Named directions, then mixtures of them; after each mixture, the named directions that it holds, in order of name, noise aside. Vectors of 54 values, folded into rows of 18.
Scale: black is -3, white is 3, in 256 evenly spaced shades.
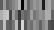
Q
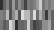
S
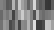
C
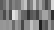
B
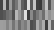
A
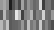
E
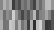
C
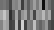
C, E, Q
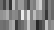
A, C, S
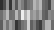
C, S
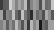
B, E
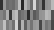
A, B, Q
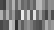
A, E, S
